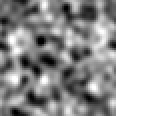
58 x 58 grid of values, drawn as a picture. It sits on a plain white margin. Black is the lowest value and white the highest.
Grain: blotchy. Lone odd cells: none. Average level on the scale: 50%. Slope: none.
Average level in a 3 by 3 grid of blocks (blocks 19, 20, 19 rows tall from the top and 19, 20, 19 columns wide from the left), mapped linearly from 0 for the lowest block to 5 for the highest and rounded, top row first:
043 | 305 | 232
